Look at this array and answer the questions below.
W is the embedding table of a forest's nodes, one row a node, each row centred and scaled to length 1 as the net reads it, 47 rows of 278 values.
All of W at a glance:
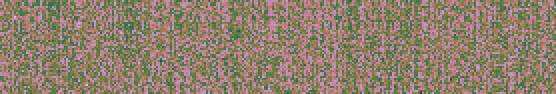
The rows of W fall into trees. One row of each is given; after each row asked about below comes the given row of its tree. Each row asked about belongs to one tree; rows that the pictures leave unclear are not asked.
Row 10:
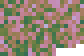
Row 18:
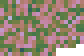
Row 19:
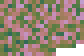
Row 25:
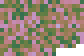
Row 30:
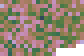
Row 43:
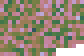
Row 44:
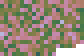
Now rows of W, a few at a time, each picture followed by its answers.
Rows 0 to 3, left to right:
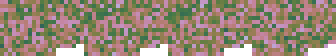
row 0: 25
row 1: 25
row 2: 25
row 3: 30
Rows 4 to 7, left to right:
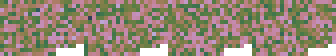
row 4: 18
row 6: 44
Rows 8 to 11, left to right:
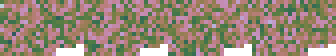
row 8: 30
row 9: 30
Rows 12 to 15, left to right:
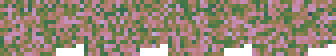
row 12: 25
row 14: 25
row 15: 18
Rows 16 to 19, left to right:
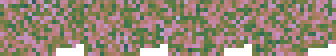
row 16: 44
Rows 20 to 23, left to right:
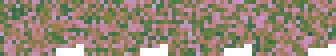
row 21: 43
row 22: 10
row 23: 19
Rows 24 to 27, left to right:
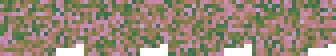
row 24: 43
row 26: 10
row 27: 25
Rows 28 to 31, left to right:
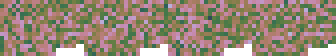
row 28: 25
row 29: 44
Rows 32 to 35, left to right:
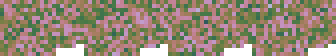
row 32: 44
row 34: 44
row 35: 25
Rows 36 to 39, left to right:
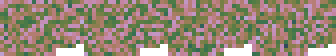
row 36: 44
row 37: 44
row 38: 18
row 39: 10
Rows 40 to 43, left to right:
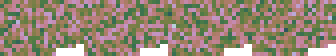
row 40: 10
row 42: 44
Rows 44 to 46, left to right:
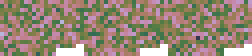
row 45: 19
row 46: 19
